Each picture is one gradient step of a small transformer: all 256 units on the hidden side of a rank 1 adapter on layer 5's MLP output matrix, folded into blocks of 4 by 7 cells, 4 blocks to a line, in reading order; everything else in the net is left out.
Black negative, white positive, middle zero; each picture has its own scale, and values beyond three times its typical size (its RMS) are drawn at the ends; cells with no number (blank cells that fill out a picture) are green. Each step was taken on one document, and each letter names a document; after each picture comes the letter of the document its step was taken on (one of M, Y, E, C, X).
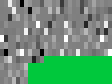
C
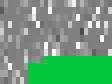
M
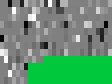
C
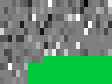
M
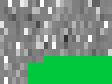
C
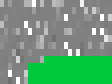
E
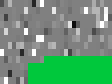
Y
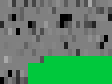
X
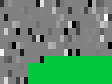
Y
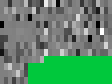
C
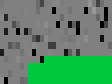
Y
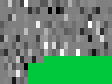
C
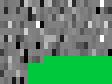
M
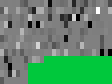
M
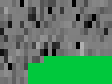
M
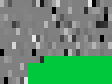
Y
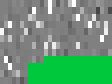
M
